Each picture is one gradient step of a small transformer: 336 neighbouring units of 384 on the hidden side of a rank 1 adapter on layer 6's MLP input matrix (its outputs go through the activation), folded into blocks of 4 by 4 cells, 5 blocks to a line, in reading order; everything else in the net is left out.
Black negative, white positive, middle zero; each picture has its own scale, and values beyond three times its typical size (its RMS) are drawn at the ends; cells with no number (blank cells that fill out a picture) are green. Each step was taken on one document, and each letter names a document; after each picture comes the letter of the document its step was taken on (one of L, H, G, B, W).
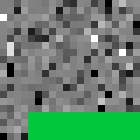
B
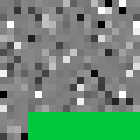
B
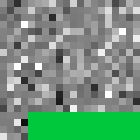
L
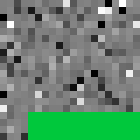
B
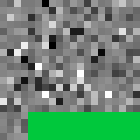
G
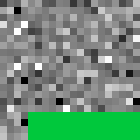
L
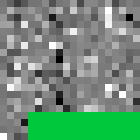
L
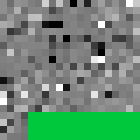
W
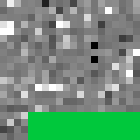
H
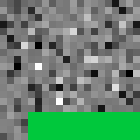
L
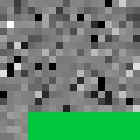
B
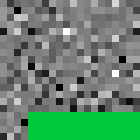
G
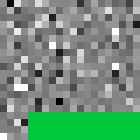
L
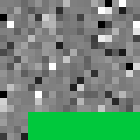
B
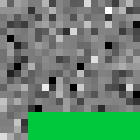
L
